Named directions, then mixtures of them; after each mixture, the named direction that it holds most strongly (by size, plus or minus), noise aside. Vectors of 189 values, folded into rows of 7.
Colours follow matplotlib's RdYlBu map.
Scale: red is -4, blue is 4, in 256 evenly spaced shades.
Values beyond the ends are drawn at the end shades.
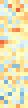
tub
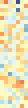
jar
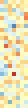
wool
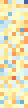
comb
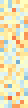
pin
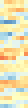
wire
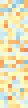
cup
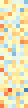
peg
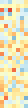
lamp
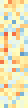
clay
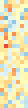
clay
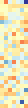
comb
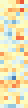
wire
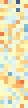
jar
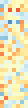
lamp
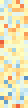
tub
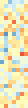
clay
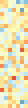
cup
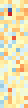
lamp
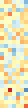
peg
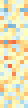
wool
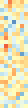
clay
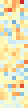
cup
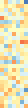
peg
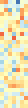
jar
